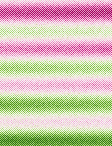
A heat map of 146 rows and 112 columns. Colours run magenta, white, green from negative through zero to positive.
Slope: up to the bottom. Stripes: horizontal, repeating 4 times. Average level on the scale: 50%.
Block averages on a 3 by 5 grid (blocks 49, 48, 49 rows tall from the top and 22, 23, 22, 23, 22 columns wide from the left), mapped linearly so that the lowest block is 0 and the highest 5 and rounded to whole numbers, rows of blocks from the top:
0 0 0 0 0
2 2 2 2 2
5 5 5 5 5
